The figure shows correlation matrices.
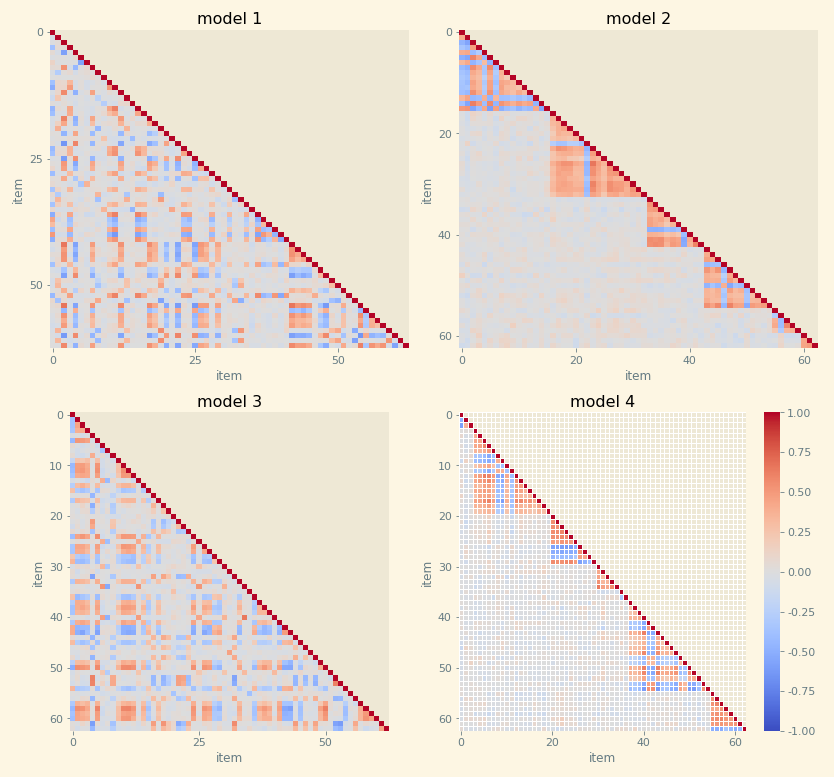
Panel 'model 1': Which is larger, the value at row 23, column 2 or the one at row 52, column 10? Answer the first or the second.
the second
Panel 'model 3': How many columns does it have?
63
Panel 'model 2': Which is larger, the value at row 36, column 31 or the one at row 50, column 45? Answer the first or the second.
the first
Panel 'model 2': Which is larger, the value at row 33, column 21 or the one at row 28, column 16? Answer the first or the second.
the second
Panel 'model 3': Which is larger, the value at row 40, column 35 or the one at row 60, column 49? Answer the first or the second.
the second
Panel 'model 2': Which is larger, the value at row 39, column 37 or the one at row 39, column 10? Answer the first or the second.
the second
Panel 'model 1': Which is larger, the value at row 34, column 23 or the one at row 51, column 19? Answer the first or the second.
the first
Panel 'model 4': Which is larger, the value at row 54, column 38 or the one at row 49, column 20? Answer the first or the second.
the second
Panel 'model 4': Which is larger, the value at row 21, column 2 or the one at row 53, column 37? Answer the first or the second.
the first
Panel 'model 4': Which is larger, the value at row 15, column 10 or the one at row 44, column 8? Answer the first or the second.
the first
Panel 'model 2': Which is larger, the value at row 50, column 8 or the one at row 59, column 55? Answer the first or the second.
the second
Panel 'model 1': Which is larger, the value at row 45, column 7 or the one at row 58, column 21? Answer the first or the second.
the first
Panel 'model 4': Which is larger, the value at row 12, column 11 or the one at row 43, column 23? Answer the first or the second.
the second
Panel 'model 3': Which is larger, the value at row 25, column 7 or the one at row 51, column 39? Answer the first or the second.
the second
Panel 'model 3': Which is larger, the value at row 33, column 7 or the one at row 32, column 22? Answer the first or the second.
the first
